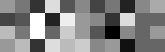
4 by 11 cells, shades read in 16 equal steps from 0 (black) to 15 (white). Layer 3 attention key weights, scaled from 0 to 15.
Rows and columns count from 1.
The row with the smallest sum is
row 1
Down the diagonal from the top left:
9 5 15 13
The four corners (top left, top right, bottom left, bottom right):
9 10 9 6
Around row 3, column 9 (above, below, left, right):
13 1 0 6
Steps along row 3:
down up down up down down down up down up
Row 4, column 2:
11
